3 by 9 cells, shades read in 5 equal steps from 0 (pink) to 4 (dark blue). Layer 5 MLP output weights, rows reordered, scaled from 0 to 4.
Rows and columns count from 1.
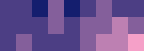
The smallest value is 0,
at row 3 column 9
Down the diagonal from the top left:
3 3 3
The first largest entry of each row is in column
3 1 1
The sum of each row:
27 21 18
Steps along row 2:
same same down up down same down up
